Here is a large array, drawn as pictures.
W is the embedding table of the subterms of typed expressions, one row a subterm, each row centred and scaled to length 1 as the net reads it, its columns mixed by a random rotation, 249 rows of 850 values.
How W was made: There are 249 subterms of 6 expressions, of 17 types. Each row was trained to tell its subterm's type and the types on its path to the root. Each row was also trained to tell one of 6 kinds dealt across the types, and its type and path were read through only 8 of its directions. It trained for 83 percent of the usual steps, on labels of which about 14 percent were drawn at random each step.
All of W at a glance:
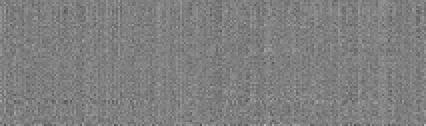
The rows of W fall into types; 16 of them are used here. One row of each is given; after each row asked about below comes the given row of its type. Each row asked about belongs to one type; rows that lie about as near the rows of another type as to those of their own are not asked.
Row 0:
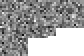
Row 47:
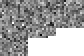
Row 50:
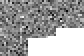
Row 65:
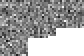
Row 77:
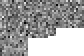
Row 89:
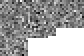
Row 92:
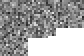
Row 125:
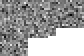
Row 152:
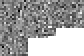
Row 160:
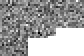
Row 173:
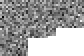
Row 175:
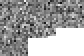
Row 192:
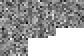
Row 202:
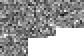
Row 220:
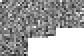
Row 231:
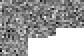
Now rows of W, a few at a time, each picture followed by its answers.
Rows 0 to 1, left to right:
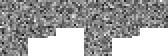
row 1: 77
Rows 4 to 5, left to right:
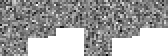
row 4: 0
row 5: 152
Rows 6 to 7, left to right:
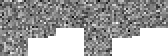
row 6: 77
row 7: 231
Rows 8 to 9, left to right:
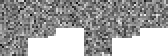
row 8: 152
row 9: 65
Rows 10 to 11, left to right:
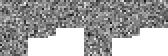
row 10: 125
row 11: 231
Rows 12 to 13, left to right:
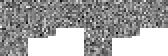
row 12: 89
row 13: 160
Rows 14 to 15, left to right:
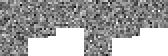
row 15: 77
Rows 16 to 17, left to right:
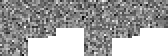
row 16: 89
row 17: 77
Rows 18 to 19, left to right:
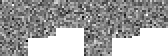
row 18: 89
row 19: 192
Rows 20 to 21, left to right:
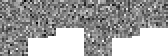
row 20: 77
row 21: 202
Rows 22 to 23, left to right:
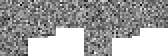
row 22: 160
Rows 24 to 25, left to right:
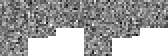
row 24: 89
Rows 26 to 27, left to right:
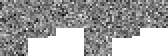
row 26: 202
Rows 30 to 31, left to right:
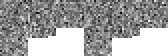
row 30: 89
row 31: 92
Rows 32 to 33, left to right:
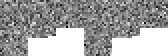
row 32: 192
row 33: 220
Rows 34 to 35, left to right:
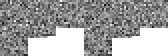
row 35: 160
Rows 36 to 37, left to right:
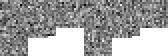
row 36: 202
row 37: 175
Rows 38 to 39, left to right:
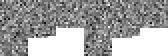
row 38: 175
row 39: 152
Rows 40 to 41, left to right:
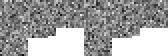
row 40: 77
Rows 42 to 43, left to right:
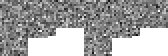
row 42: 160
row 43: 77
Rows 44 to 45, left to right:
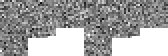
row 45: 202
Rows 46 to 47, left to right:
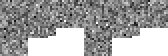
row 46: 92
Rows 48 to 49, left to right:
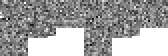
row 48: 202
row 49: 160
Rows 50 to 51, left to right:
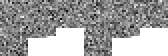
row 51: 50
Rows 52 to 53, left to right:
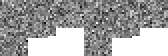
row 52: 175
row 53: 47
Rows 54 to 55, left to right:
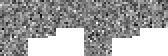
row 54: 231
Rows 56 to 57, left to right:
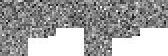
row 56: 77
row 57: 0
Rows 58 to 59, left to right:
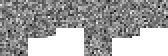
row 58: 50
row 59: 92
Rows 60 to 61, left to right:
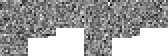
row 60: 202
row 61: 152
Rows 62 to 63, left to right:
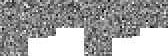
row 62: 77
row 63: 152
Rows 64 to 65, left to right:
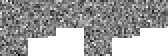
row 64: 160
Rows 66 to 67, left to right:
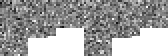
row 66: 0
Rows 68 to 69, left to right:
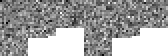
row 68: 231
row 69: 160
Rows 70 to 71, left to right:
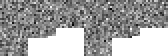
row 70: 50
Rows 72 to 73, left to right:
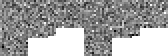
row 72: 152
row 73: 47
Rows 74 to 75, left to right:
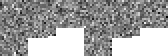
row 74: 175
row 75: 89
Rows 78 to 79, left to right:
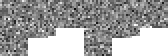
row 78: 125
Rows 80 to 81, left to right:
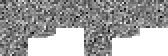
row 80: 173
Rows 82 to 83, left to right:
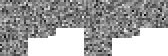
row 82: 125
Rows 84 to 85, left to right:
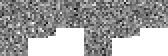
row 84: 231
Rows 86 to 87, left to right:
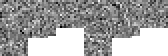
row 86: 65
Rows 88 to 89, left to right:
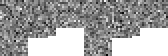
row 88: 175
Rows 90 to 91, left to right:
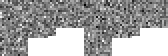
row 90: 160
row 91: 175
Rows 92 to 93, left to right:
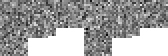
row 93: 65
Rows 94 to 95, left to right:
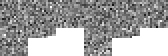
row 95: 47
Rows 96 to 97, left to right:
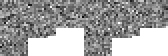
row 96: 202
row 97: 65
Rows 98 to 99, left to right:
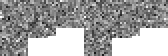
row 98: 202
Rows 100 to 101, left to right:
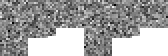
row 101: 202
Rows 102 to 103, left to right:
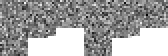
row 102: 160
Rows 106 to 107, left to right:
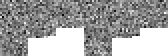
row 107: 92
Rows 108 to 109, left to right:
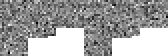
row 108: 77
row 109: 202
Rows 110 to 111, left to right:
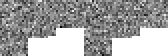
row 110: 65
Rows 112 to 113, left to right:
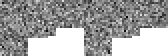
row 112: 125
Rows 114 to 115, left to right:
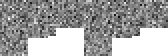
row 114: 65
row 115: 77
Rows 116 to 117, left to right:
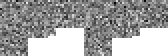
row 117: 92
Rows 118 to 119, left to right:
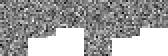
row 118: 173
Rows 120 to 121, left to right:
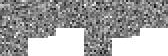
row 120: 125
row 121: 50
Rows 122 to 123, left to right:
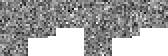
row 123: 47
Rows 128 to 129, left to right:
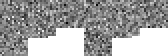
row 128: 92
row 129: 125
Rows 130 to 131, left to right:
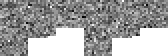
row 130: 202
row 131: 192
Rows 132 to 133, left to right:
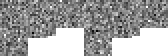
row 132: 160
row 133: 89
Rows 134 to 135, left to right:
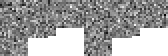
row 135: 0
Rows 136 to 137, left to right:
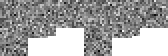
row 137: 125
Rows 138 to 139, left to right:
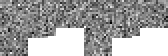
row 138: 50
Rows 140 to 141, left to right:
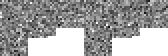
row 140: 160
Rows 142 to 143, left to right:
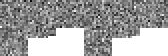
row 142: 89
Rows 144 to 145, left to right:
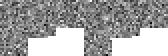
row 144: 50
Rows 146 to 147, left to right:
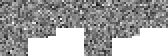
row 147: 173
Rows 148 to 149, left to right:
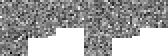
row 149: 152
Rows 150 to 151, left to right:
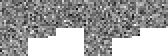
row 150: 231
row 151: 0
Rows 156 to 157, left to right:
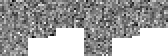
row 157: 47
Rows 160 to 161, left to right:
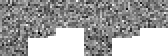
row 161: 125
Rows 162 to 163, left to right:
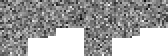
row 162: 192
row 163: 92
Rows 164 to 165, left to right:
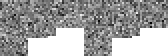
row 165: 92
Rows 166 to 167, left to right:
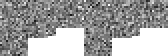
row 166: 173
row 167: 220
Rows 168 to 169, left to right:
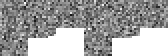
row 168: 152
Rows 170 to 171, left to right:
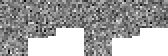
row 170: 89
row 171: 192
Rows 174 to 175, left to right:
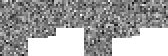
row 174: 77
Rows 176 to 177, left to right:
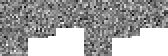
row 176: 92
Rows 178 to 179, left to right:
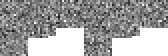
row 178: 65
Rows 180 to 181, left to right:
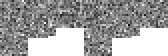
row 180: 152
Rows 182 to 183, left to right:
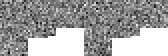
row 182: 77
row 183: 50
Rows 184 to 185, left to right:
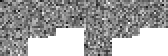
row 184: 192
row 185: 152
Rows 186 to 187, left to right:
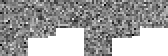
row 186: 125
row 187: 160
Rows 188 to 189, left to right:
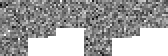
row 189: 160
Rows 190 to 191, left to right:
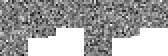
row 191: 160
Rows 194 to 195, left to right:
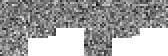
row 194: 89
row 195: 173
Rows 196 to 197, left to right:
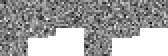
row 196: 125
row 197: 152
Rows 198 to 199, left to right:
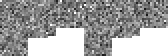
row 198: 220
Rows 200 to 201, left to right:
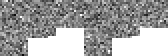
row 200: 77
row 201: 202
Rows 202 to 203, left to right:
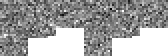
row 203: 47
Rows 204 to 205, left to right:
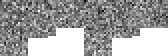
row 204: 47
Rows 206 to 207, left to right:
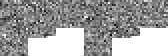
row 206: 202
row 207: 202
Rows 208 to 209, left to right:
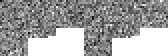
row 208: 89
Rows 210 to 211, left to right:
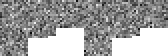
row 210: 65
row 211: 192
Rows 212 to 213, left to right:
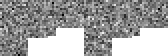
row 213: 125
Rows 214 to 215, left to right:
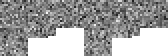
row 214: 92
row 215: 192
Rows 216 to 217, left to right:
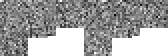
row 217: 77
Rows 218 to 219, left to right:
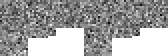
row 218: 89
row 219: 192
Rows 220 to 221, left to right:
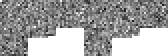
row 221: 125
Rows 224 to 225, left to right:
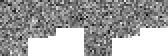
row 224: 192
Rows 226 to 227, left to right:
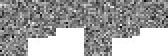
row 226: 231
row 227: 89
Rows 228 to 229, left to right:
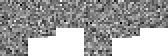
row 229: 231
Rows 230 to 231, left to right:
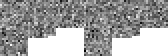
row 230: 65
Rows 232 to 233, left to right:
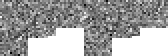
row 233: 202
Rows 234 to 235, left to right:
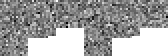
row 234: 92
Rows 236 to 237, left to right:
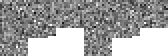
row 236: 0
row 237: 47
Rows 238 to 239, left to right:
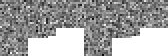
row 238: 89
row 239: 160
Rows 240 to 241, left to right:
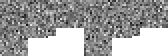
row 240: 92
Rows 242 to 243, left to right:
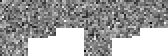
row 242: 89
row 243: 231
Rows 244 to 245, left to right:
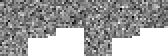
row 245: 65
